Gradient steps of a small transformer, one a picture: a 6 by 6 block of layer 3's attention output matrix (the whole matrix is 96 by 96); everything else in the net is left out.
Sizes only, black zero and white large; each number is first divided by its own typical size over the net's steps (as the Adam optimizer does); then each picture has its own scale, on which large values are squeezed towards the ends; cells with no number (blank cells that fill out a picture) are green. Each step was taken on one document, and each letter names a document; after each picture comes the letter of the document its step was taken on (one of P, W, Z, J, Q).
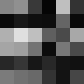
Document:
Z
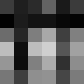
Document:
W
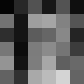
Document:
W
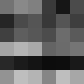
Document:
Z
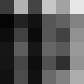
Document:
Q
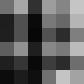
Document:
Q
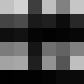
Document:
W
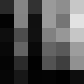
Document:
Q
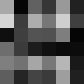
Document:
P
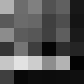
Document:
P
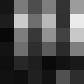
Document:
Q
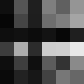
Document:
Q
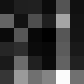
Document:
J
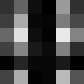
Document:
J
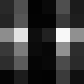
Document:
J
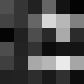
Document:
P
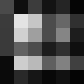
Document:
P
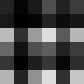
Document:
W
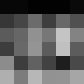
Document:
Z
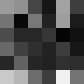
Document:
J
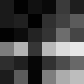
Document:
Q
